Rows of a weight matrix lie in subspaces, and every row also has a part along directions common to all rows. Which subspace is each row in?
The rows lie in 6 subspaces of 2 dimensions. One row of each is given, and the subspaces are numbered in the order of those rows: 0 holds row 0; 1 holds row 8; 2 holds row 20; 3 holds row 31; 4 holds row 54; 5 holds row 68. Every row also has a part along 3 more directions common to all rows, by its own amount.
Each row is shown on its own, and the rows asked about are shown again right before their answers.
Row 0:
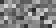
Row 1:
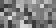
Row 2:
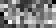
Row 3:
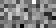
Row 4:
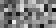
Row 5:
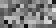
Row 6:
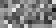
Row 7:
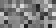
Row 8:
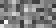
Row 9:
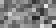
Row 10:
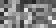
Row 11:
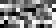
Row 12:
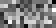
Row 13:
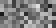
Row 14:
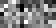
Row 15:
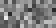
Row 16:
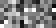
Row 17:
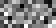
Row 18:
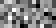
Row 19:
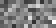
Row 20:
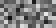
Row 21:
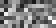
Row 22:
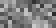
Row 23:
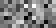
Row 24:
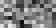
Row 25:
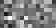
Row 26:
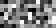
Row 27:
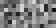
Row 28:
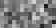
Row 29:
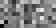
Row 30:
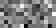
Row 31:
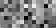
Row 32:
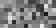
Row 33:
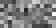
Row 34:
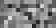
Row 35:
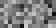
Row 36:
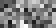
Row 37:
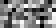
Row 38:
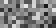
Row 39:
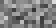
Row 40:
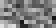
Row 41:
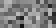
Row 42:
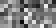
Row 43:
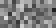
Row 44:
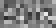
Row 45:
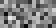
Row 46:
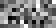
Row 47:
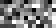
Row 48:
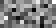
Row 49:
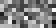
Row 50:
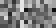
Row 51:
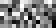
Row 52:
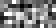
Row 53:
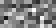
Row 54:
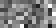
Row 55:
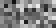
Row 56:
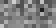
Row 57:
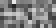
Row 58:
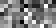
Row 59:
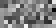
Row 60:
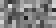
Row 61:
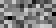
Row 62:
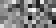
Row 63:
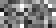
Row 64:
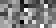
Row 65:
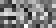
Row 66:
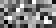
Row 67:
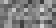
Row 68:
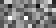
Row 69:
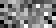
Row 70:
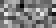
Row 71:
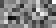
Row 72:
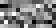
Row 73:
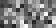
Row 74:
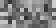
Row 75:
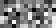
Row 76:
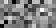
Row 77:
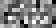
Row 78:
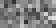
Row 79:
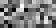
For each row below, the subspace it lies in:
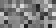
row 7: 4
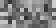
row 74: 5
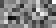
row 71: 0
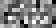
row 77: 0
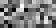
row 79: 2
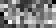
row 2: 2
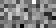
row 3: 2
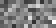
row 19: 1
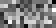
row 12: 2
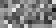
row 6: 2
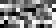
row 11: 1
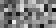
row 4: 0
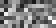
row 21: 1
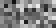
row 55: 4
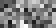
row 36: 5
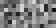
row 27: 0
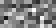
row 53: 0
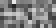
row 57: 2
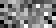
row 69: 5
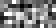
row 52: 2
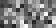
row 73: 5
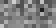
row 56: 1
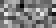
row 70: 0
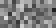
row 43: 3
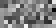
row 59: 2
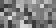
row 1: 5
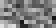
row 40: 5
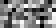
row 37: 1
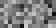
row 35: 4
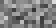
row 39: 0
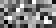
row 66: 2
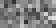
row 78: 4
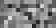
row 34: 5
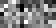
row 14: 4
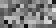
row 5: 2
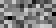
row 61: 5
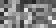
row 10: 1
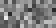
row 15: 3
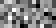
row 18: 2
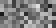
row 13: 4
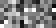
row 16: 1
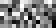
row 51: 3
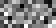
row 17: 4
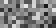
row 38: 3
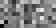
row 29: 1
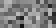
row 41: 4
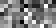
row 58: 3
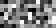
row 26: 0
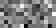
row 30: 4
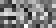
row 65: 2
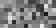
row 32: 0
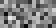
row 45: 3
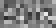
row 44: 4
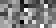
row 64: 3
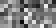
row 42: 3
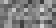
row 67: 1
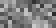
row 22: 5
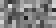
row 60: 5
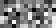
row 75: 3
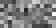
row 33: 5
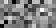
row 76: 1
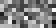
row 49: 4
